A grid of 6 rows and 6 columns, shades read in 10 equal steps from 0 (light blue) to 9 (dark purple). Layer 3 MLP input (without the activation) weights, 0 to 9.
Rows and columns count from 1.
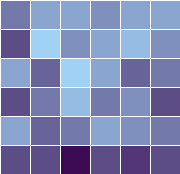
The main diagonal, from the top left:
4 0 0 4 3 6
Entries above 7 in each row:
0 0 0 0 0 1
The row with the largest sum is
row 6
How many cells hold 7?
1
